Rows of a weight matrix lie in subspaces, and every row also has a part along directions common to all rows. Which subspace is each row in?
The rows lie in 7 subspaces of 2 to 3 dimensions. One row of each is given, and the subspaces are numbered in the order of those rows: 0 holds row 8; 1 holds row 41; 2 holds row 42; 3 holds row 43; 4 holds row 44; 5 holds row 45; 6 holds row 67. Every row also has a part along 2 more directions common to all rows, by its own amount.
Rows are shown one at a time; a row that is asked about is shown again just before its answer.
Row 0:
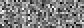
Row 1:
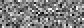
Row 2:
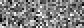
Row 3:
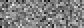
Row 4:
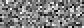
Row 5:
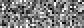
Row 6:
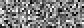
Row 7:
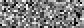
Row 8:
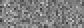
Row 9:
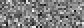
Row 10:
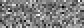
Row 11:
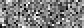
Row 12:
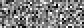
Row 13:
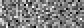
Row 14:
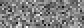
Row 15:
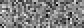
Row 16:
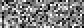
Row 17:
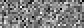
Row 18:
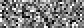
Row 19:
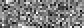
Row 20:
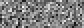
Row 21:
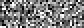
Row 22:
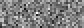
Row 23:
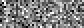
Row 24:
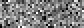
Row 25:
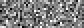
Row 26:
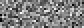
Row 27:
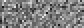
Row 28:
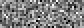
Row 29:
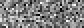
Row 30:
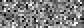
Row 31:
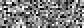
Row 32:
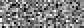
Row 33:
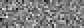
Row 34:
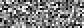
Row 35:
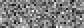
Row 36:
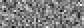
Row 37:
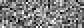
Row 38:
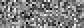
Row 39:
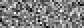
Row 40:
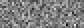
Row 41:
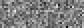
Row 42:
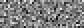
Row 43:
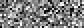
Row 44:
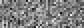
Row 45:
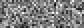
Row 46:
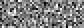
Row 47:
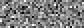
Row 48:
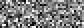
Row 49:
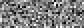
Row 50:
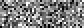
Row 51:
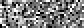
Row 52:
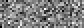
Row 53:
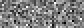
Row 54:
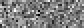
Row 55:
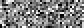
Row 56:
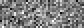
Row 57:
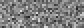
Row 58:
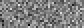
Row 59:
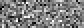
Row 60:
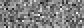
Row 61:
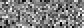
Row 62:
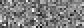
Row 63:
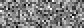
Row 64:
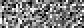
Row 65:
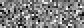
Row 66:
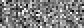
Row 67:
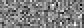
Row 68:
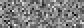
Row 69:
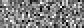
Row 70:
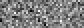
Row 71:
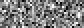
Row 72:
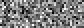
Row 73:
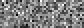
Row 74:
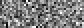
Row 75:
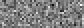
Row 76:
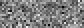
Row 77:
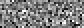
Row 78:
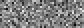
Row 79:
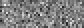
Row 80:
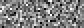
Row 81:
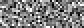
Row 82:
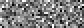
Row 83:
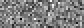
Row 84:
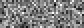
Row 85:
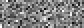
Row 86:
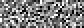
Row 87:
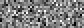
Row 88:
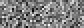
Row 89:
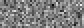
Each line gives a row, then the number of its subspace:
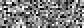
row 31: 1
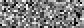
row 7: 6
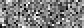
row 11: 2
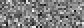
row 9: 4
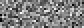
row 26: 3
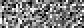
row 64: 2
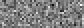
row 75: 6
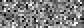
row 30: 6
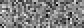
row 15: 0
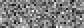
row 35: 5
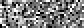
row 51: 1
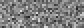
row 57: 1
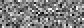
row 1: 1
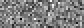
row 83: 6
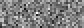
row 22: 2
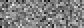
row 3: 3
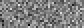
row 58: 4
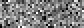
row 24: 3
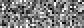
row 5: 5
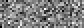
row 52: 3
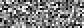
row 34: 1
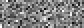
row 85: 3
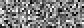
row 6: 0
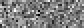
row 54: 1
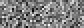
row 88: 2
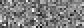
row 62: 4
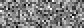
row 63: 1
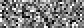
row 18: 0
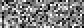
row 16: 2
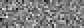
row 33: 3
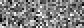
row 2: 4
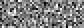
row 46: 1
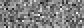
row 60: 0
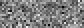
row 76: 2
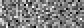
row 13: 4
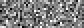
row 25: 3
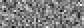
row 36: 6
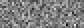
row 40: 0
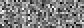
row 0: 0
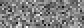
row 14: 2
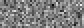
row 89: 6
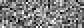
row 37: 4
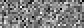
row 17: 2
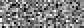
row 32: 3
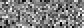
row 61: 3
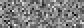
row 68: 0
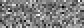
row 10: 2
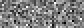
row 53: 5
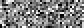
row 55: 1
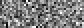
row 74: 4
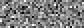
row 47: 5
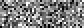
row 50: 2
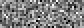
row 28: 6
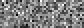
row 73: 5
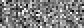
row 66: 5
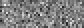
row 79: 0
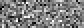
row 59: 4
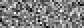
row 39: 6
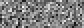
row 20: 2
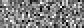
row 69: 0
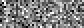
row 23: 5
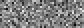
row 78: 0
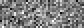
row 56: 4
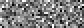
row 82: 3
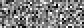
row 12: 1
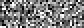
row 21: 5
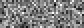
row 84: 5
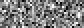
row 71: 6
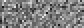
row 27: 2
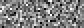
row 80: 3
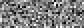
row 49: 5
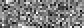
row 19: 2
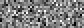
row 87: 6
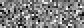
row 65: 1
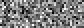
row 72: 5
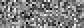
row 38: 1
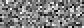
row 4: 3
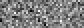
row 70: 6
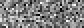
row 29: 0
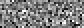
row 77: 5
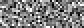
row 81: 6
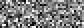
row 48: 4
